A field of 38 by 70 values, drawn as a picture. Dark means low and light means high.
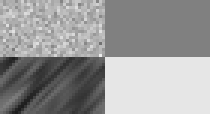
It is made of 2 by 2 panels. Panel 1,1: high, fine-grained. Panel 1,2: middling, flat. Panel 2,1: low, slanting up to the right. Panel 2,2: very high, flat.
